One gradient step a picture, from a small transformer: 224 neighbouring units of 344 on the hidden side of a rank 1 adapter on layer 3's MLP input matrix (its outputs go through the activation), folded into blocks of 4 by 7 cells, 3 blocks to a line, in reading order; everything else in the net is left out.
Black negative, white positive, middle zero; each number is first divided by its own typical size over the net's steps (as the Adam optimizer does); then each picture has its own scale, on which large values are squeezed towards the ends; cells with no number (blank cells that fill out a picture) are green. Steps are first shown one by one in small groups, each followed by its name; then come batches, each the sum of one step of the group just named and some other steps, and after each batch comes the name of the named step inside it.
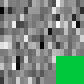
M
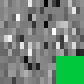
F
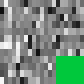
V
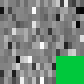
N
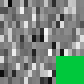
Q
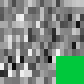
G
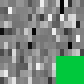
M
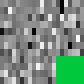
G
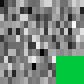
N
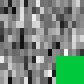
M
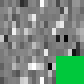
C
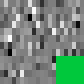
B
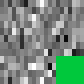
C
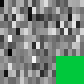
B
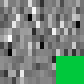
B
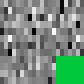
B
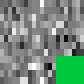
C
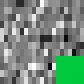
C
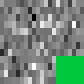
C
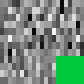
B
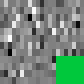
B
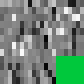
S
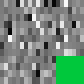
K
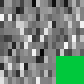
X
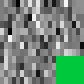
K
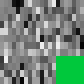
S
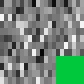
X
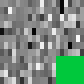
S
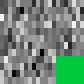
X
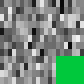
X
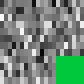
X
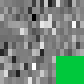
X
